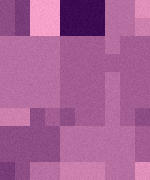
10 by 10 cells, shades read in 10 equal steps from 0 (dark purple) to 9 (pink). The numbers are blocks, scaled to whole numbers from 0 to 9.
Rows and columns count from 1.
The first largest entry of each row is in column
3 3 1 1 1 1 1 5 5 10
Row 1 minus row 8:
0 -1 5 5 -6 -6 -6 0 0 3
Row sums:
45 44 55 54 55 55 52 51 51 60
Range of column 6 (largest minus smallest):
7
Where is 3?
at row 1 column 2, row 2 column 2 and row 10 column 1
